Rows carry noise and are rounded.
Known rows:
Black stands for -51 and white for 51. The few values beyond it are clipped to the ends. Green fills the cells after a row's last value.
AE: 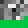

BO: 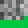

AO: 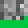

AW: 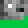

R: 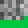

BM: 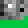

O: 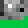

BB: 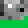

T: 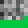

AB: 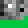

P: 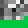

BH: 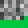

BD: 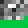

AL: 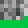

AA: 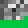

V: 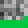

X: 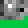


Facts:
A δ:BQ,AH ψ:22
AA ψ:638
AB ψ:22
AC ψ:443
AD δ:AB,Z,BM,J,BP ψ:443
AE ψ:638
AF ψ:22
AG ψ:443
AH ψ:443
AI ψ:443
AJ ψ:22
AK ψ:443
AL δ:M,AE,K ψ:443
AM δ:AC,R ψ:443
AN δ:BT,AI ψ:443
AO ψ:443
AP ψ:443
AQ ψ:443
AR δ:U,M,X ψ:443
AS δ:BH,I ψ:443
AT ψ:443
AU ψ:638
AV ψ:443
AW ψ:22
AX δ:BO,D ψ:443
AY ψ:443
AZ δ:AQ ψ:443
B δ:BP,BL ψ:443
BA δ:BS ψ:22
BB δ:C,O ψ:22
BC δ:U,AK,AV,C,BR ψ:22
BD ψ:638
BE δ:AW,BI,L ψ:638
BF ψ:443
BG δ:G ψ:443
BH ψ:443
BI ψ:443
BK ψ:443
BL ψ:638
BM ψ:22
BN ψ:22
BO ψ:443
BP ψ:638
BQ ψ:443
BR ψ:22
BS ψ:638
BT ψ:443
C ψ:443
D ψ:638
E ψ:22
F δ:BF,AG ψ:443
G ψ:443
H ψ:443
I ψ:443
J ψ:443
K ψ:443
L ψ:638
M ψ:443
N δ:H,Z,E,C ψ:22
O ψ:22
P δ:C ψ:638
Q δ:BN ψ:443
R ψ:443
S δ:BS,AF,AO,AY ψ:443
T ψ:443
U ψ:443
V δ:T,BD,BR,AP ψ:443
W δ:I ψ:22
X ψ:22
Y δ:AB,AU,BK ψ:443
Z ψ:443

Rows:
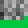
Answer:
H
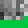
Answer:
AD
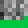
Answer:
Z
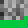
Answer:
C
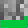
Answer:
S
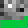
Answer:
W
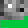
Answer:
BN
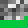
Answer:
BE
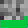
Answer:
BI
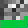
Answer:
BP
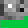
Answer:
BA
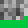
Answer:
AR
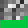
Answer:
BS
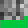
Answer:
BK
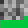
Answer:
U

